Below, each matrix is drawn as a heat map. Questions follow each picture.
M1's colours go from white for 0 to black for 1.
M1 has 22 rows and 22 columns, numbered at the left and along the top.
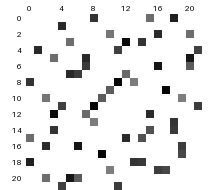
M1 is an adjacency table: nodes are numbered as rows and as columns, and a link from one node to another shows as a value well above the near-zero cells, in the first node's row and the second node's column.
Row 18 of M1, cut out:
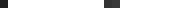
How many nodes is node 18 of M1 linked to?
3
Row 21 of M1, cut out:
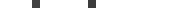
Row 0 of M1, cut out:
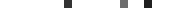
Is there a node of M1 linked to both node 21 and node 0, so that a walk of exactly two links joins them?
no
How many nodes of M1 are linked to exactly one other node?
1
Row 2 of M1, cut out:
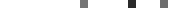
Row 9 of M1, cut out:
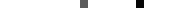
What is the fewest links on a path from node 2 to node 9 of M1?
2
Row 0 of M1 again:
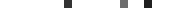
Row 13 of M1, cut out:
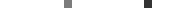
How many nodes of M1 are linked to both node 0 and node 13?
2
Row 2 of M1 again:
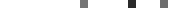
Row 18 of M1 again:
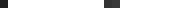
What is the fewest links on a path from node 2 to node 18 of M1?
5
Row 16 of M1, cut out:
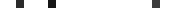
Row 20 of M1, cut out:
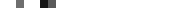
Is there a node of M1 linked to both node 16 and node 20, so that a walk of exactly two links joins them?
yes
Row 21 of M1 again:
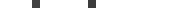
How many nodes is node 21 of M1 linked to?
2
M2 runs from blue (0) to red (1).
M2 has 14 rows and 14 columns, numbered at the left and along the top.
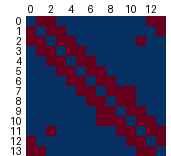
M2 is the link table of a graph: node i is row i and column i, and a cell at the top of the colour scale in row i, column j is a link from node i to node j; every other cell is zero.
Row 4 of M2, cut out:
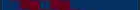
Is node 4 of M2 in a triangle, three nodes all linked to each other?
yes
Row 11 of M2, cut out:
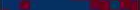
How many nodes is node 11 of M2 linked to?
5
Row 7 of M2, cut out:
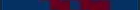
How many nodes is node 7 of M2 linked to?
5
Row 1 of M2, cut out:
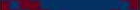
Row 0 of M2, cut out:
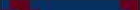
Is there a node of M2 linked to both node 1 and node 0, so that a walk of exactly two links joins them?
yes
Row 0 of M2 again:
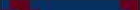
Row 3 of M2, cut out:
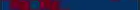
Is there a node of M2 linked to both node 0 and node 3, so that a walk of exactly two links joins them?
yes
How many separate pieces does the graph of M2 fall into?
1
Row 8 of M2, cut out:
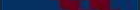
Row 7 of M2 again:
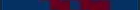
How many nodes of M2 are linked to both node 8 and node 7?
3
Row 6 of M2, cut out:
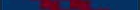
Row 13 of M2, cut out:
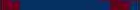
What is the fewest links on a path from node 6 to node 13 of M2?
4
